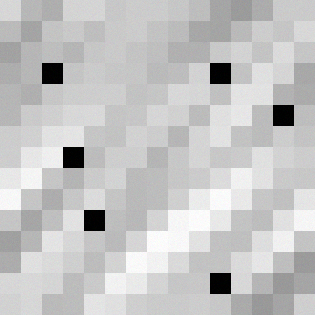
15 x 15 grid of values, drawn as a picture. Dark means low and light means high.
Slope: none. Histogram: skewed, a long tail of low values. Ninth with the highest average: bottom middle. Lone odd cells: 6, each lower than its neighbours. Calmest part: top middle.
